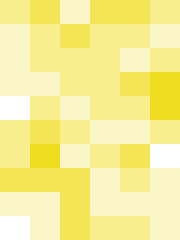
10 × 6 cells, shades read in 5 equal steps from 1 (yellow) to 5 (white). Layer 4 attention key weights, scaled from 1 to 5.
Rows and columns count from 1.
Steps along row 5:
down up down same down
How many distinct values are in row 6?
3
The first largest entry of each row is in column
3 1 1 1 1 4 6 4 1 1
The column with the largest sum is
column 1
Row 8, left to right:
2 2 2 4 3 4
